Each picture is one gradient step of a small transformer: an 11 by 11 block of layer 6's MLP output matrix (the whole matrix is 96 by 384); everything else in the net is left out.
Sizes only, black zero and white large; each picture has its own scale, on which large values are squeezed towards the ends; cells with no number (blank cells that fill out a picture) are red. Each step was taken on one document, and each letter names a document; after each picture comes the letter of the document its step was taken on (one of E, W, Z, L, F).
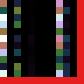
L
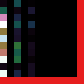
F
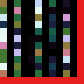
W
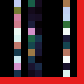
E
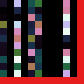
E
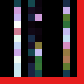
E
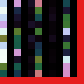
W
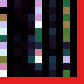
W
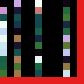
W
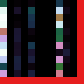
L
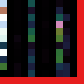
L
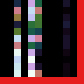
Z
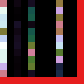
L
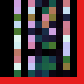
Z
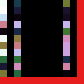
F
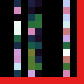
E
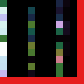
L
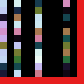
W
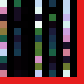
W
